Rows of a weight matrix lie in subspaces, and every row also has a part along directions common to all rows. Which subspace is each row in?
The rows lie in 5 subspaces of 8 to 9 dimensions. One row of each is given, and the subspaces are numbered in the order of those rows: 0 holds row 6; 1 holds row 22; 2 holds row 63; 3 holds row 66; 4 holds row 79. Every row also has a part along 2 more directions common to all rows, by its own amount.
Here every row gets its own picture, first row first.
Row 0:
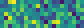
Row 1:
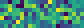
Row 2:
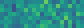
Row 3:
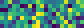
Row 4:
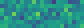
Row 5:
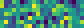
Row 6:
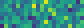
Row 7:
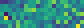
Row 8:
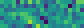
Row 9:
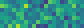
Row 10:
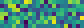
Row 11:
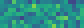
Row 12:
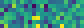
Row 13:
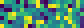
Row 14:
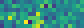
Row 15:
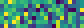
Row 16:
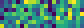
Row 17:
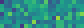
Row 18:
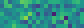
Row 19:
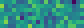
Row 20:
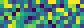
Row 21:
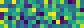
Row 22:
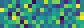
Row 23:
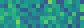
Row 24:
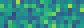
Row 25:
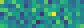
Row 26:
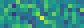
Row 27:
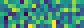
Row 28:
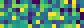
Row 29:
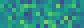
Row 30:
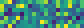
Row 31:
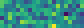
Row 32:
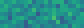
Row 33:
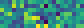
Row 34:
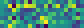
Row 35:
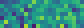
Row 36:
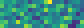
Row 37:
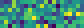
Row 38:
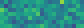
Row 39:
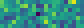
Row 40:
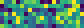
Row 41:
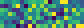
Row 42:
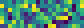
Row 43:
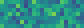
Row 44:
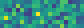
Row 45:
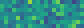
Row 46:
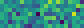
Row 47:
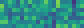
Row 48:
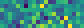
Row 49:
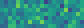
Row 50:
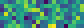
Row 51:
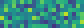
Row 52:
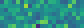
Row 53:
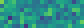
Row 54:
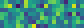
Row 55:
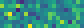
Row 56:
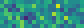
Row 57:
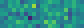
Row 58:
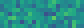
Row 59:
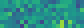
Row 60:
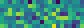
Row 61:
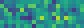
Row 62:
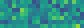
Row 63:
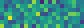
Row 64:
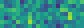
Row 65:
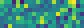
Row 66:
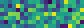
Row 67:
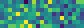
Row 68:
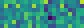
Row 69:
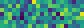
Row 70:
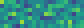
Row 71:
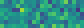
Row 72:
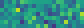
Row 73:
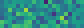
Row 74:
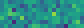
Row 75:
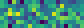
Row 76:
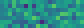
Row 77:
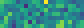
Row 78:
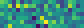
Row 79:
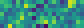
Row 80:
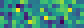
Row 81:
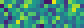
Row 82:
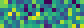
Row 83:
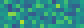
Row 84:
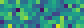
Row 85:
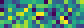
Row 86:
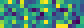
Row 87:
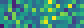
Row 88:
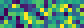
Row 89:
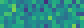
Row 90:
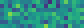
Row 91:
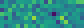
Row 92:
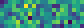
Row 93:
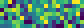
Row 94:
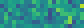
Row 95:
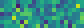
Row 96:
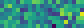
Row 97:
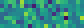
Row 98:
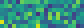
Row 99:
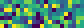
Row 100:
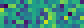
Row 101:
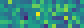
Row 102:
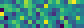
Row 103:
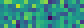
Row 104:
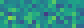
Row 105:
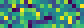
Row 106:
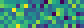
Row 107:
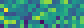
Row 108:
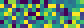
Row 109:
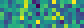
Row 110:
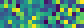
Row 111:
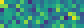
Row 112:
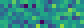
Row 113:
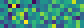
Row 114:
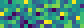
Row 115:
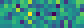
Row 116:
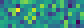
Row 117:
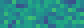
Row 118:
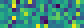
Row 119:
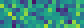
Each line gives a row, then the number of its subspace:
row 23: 0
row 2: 0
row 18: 4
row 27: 0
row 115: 1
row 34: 4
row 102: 1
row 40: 2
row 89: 0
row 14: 1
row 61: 2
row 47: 3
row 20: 4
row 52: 2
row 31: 2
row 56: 2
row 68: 0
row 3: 1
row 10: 0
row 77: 3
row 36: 3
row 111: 0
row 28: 4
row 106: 0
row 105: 4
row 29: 0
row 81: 2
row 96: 4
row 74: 3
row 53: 2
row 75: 3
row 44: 1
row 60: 3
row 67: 1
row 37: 2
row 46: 0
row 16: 2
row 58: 2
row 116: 4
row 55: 4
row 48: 0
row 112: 1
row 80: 4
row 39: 1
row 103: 0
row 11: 3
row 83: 2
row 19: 3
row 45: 3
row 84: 4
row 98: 4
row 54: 3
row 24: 2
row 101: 4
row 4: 4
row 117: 3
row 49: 3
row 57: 0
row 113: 4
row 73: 1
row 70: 2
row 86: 3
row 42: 3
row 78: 4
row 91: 1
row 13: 2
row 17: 2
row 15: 0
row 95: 1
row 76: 1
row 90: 3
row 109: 4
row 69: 4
